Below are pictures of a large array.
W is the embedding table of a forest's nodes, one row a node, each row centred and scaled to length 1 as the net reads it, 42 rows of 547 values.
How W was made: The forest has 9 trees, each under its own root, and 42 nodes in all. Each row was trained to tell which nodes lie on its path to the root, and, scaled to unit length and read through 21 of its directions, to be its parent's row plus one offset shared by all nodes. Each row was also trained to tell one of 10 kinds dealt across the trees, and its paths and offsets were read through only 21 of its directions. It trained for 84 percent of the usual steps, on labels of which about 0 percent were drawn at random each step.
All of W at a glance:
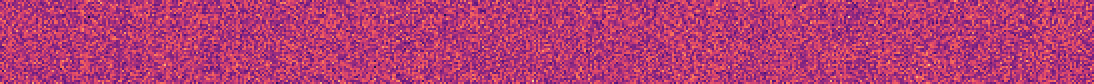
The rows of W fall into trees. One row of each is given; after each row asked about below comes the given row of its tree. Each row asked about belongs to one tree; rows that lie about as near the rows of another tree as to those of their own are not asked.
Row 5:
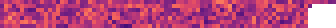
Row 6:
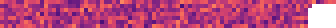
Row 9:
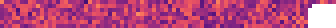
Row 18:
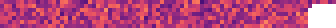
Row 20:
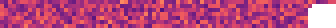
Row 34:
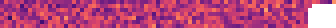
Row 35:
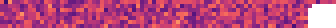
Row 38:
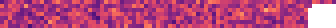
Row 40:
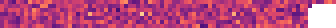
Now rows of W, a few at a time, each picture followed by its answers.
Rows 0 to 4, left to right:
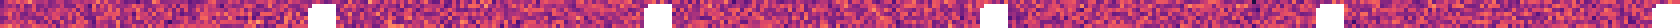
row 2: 6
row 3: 40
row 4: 18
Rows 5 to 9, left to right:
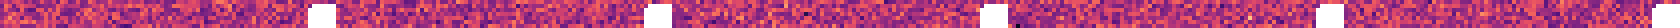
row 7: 40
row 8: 40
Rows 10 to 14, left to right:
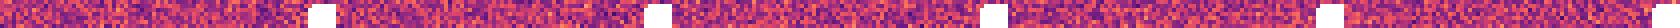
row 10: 20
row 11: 20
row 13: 40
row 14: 5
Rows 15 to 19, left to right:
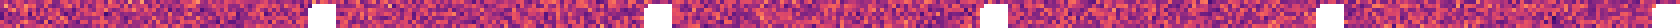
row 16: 34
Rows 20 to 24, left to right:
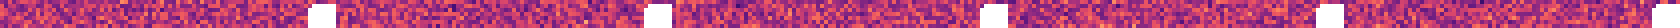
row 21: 38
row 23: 38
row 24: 9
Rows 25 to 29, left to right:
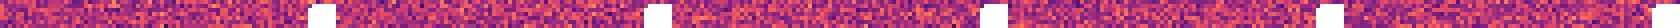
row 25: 18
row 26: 34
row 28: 34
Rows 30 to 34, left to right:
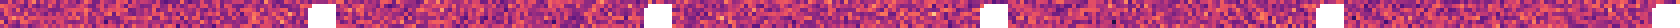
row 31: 6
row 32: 38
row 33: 6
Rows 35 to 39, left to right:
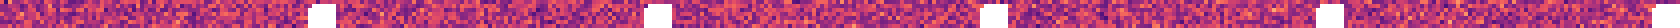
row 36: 5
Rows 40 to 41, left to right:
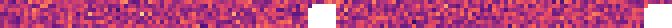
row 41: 6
